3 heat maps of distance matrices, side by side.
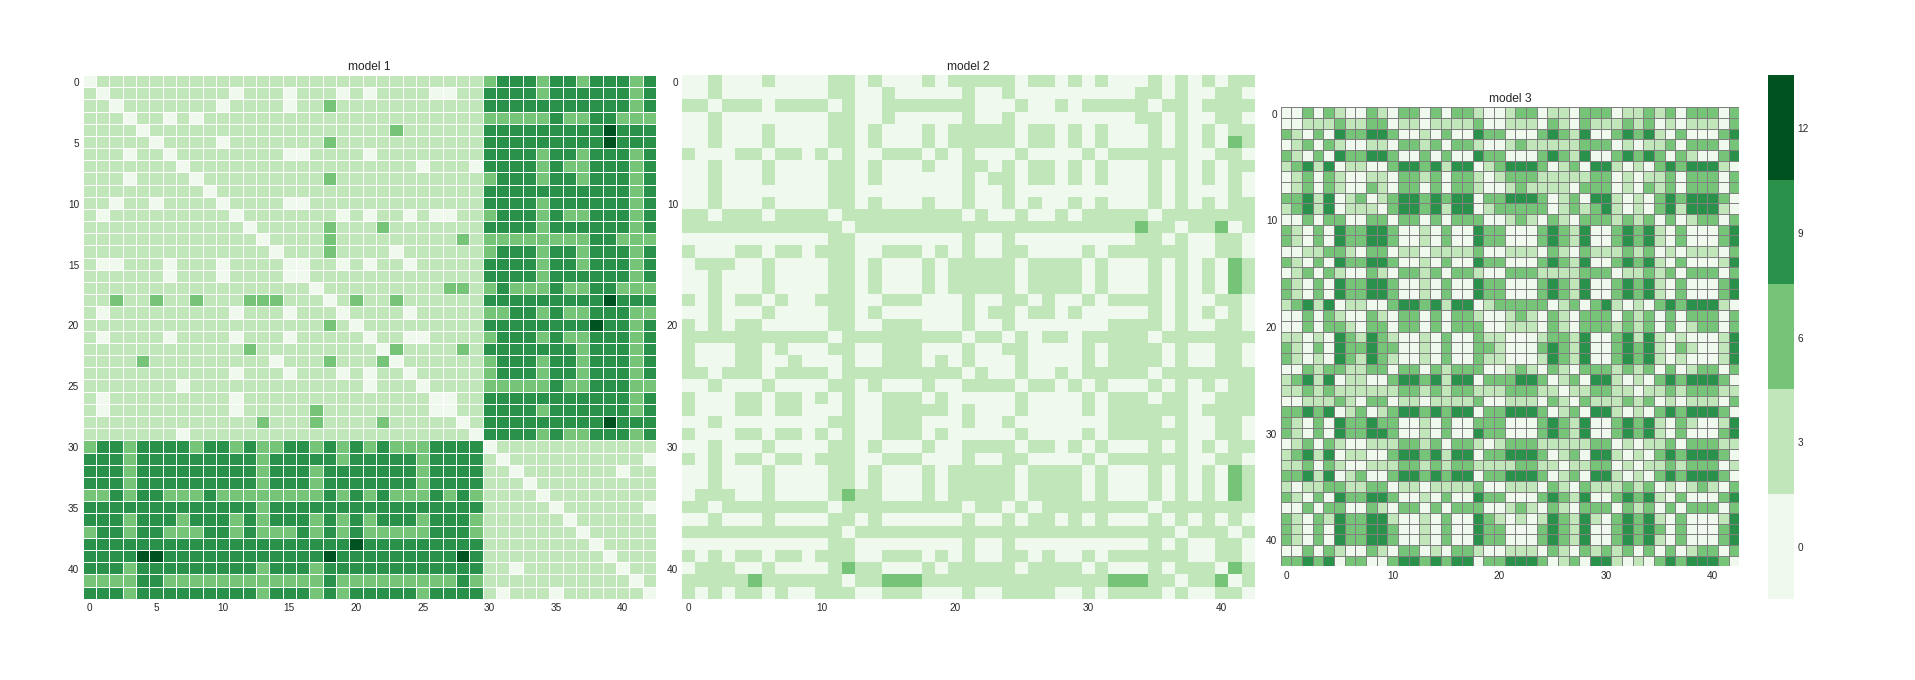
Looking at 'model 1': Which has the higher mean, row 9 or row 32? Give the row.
32
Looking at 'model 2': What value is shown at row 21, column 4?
3
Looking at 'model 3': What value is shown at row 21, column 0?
3
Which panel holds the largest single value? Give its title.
model 1
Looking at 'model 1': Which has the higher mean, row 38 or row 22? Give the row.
38
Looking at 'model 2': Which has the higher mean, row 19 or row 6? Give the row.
6
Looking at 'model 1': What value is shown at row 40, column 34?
3
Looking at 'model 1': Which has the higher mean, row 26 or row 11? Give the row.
26
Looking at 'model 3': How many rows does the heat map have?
43
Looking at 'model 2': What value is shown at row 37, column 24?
3
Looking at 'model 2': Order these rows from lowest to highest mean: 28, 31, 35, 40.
28, 31, 40, 35
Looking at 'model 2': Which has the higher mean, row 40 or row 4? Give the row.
40
